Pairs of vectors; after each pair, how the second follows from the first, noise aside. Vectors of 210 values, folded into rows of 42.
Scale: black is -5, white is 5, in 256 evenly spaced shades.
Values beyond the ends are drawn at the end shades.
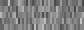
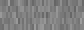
shrunk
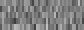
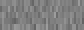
shrunk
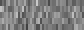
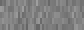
shrunk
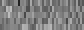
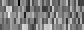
scaled up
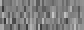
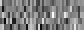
scaled up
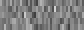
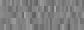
shrunk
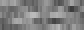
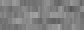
shrunk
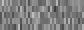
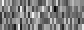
scaled up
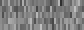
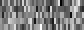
scaled up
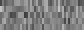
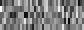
scaled up
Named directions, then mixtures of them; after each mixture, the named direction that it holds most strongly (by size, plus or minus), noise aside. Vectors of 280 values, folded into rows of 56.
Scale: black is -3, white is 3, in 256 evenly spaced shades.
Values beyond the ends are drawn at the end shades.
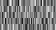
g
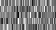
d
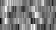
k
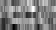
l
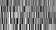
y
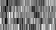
k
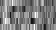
k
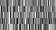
y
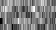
k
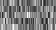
g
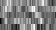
k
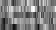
l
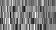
y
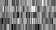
l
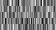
g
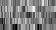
l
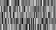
g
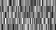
g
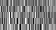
y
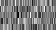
d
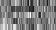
l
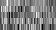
y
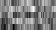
l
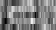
l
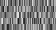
d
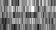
l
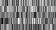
d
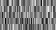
g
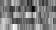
l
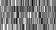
d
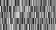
y
